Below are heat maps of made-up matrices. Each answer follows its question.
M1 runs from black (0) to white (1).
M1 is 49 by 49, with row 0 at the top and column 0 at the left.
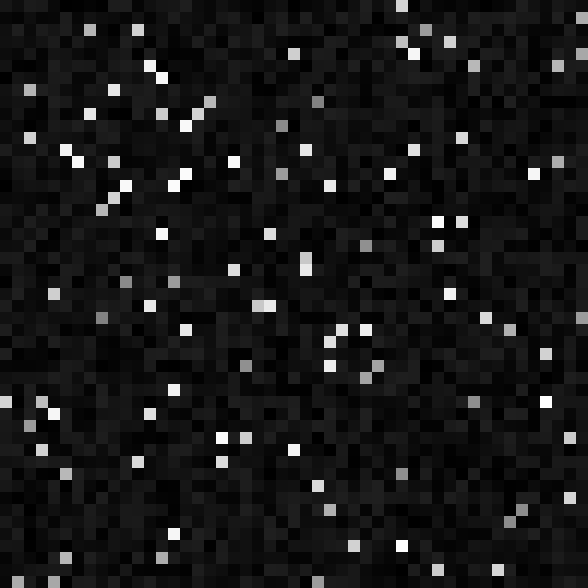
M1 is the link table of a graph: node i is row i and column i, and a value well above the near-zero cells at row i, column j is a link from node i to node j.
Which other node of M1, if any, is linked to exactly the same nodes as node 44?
node 32
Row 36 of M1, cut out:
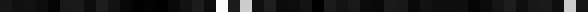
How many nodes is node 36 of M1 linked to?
3
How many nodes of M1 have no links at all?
0
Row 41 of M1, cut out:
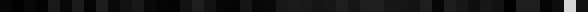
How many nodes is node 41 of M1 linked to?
1
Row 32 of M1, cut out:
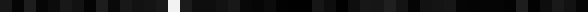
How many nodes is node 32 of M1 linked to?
1
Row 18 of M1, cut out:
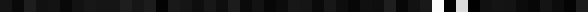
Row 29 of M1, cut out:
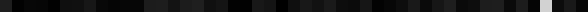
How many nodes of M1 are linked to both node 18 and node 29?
0
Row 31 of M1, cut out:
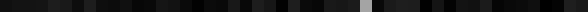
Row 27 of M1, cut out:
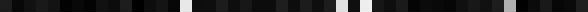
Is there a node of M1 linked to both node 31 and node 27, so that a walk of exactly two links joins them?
yes
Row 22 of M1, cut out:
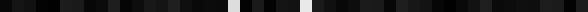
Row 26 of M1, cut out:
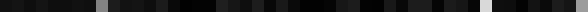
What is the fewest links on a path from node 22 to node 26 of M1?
6
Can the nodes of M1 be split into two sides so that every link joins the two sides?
no
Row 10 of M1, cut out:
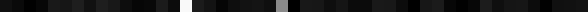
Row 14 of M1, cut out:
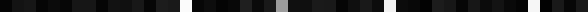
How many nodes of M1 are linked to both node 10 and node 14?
2
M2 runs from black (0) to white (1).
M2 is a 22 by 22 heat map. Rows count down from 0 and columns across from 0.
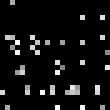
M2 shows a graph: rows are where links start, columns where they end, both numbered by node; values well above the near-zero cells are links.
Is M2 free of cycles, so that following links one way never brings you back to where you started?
yes
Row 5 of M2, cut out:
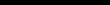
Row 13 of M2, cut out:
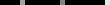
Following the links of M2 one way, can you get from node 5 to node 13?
no
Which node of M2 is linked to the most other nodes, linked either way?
node 18
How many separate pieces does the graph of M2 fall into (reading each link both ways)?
1
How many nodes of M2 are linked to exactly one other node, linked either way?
0
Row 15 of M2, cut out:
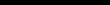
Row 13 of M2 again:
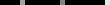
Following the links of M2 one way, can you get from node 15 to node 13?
no
